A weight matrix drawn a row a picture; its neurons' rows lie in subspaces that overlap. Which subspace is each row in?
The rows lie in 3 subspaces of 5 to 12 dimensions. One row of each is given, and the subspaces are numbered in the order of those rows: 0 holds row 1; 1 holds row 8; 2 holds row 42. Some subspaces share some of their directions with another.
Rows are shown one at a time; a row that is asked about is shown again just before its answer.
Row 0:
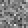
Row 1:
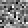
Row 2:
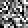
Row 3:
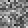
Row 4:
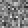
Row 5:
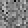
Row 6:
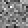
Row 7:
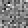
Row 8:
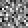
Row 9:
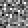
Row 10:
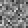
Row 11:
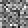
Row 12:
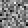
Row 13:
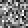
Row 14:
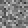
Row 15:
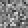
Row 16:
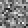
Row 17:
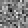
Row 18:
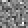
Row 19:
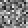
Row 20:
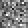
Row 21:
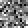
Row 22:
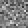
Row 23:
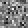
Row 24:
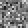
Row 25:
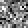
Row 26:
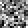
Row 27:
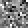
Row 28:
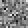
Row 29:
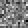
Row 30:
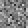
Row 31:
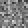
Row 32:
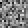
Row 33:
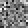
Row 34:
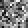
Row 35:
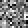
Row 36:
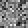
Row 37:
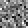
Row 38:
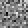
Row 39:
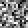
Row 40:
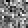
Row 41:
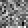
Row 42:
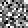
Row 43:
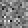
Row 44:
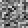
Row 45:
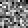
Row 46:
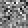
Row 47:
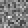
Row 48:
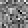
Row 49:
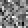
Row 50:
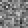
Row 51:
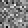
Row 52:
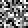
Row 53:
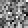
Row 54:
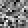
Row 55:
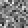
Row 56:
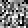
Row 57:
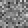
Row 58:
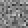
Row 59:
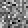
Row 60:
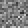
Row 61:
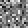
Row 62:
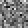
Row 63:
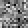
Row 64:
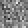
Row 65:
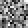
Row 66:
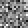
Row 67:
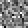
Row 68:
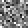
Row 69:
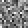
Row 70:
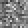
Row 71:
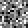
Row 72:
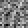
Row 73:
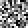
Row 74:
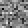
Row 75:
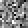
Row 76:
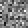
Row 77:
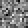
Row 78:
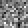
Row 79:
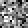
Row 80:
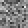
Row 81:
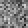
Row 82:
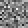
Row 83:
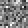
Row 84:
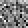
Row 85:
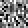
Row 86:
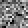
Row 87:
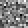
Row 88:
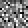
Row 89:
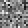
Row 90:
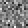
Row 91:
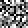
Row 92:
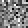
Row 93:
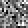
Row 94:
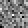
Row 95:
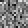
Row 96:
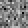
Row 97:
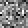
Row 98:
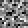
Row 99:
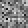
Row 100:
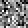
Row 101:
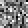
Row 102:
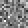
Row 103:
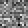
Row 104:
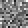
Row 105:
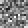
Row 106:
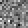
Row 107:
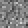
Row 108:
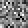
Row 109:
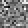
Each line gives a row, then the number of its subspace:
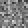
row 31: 0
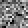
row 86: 2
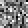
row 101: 0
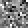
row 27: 0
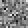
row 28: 0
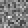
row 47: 2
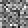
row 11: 0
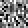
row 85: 1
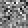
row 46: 0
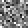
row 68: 1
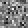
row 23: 2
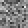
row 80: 0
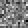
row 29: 0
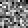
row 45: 2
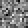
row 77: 2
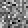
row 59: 0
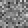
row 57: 0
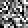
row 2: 1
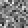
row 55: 2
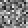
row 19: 0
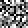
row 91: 2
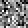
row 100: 1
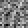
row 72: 2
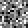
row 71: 0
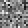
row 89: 0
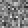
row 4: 2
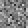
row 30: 0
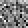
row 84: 1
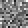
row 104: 0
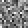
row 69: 1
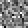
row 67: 1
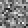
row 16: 2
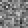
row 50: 2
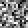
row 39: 2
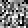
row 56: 1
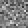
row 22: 2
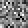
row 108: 1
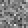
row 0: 0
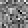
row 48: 0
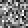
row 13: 2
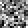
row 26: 2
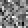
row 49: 1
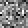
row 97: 2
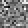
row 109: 1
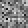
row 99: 2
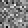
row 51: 0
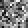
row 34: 0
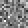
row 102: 1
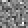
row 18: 1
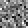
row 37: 1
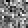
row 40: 0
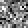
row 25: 0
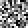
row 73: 0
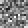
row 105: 0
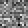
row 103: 2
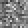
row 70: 0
